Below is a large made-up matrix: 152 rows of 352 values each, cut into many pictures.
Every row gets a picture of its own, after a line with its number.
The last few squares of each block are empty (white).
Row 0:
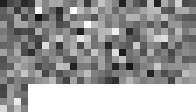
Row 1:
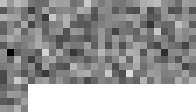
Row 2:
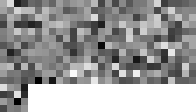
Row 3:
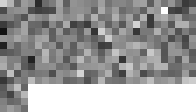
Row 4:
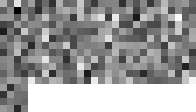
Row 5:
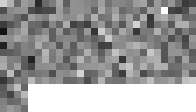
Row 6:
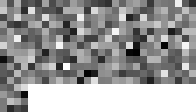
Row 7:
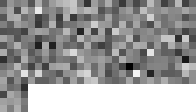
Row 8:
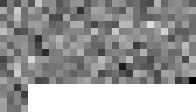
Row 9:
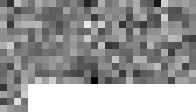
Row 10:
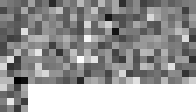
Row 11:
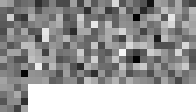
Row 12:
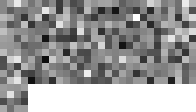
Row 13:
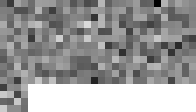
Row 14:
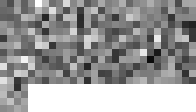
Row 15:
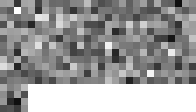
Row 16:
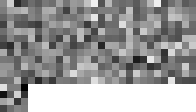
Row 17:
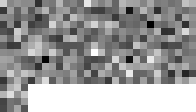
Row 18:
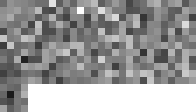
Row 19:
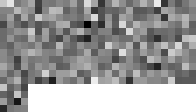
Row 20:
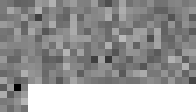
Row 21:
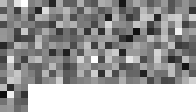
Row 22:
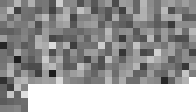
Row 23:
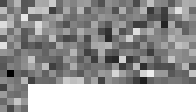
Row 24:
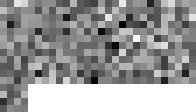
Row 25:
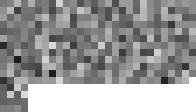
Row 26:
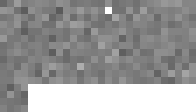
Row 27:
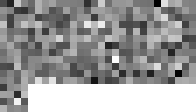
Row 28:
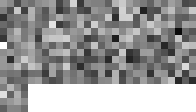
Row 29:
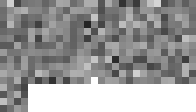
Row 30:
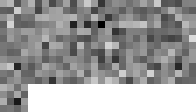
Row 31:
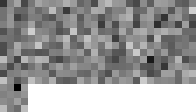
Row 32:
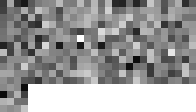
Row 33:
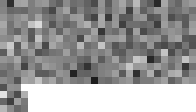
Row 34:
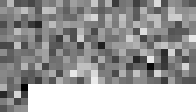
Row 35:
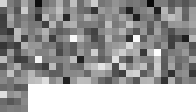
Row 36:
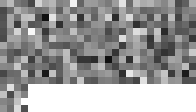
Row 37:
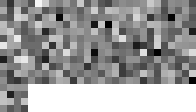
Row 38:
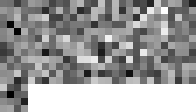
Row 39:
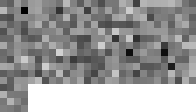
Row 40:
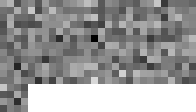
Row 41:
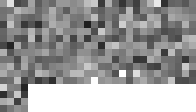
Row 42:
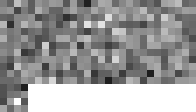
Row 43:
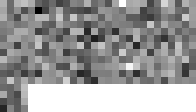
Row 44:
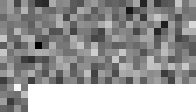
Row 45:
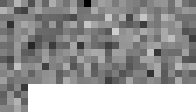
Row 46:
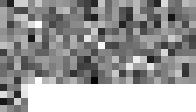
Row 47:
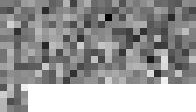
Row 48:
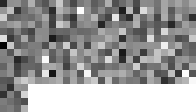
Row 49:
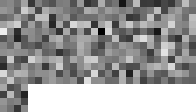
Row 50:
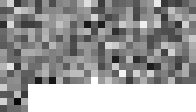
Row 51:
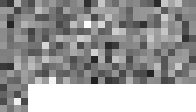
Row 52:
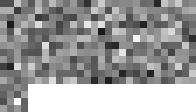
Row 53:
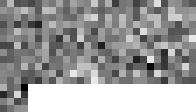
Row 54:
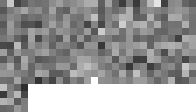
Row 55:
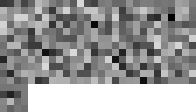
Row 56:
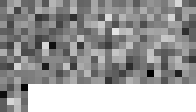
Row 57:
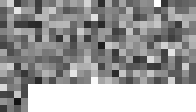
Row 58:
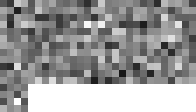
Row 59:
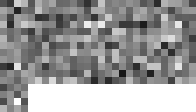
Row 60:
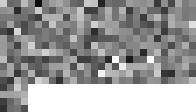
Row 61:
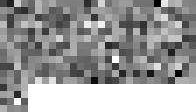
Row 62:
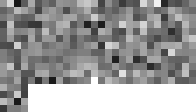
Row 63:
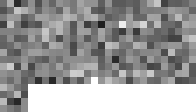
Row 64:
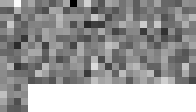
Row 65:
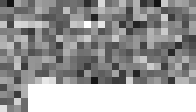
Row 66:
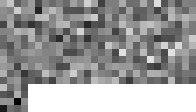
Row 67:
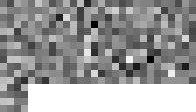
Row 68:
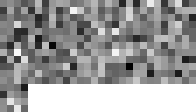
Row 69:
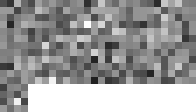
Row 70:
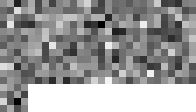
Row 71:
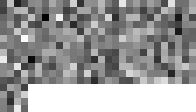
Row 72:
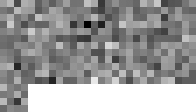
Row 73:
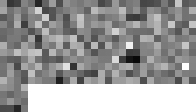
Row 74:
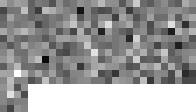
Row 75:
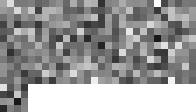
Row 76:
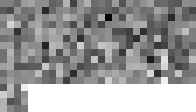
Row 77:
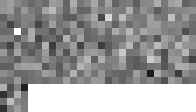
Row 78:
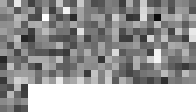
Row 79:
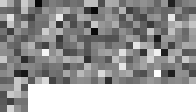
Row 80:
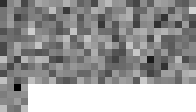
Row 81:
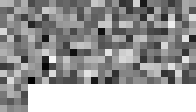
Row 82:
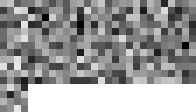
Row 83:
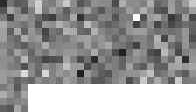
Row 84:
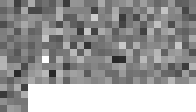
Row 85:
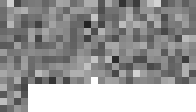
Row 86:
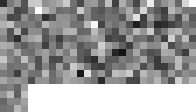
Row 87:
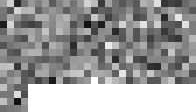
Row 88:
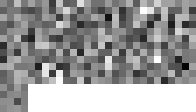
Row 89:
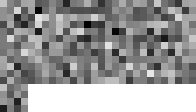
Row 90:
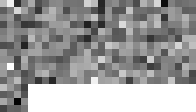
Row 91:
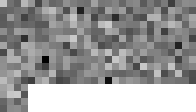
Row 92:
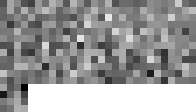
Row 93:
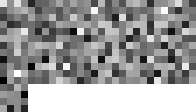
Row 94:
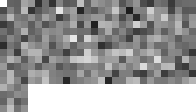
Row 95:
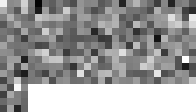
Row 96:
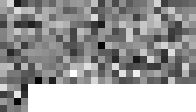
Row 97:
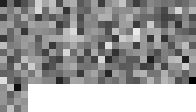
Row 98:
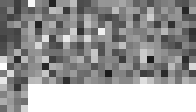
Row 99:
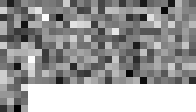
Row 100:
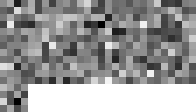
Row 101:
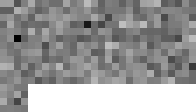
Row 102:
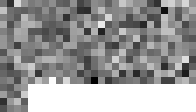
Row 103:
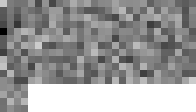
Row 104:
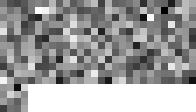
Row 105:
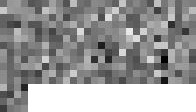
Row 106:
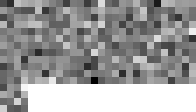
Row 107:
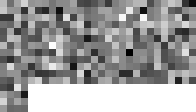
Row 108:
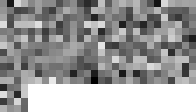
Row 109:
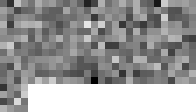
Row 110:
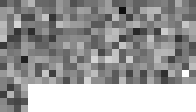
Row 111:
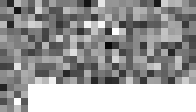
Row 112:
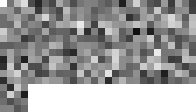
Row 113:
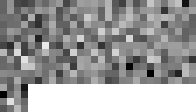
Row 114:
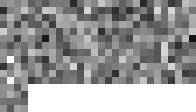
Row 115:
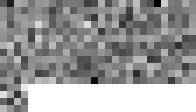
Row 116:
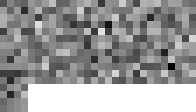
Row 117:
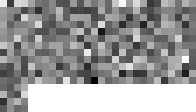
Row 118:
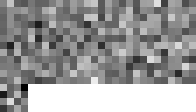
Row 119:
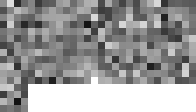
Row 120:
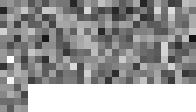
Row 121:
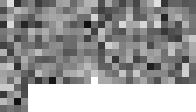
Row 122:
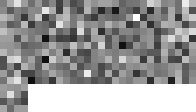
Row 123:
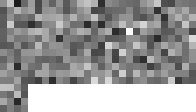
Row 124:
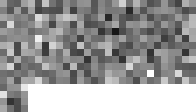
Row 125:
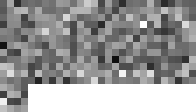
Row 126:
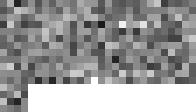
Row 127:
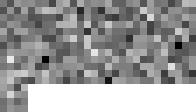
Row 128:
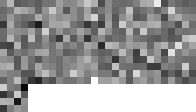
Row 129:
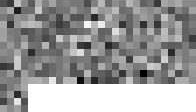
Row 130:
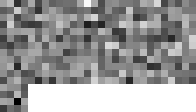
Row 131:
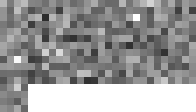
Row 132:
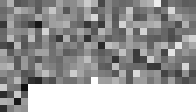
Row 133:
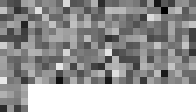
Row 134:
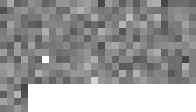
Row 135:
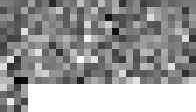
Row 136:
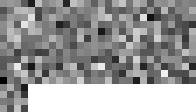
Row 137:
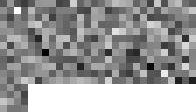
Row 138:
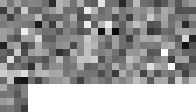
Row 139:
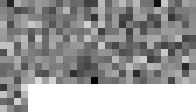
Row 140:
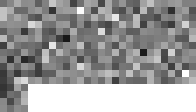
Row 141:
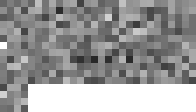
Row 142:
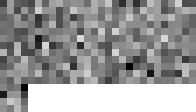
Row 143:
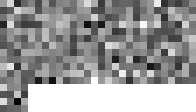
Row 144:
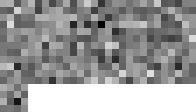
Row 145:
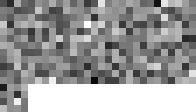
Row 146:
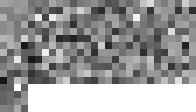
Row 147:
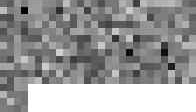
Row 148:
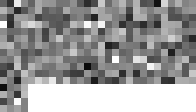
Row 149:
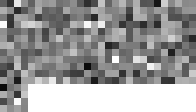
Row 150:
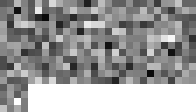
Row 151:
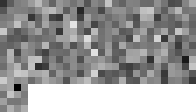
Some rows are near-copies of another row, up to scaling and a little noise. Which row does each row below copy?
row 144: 30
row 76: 47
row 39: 147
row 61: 27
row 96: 2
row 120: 114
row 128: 132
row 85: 29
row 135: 10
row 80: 31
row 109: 9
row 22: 25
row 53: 34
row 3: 5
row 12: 122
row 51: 69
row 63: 126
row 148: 149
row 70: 100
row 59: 58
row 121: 119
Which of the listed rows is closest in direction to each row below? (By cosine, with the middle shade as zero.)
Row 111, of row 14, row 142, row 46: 46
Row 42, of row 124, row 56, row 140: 56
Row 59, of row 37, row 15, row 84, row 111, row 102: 111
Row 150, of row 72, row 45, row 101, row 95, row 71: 45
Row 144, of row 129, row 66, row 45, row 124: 66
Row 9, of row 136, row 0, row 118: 0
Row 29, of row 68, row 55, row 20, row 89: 68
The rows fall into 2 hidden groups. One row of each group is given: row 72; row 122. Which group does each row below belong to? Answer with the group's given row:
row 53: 72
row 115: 72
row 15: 72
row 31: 122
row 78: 122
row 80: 122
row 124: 72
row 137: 122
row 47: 72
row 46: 72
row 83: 122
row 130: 72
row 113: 72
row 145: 72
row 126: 72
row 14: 122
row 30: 72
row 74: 122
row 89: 72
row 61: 72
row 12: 122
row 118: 72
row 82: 122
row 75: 72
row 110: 122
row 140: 122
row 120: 122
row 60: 122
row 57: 72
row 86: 122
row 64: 72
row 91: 122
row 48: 122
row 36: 122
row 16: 72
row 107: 122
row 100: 72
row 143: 72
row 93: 122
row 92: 72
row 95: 122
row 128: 72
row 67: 122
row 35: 122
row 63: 72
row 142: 72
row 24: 72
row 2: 72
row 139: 72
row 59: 72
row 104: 122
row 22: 122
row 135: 122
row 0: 72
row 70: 72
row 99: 122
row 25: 122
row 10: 122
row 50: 72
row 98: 122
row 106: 72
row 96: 72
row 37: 122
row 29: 72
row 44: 122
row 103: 122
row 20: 122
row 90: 72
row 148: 72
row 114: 122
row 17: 122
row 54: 72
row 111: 72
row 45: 72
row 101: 72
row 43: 72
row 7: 72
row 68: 72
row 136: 122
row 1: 122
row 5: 122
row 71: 122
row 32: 72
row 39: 122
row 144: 72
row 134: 72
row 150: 72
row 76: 72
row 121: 72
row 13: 72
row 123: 72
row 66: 72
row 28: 122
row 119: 72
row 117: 72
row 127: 122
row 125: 72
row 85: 72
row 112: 122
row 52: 72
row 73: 122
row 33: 72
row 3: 122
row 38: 122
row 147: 122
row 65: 72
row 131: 122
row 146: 122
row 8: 122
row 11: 122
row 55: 122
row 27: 72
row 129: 72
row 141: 122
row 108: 72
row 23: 122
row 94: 122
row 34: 72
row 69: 72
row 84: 122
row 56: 72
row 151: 122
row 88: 122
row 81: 122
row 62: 72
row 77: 72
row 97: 122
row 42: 72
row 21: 122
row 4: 122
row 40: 72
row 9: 72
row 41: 72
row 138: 122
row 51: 72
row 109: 72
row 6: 122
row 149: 72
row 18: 122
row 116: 122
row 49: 122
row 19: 72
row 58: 72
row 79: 122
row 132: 72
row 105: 72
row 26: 122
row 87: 72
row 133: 122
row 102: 72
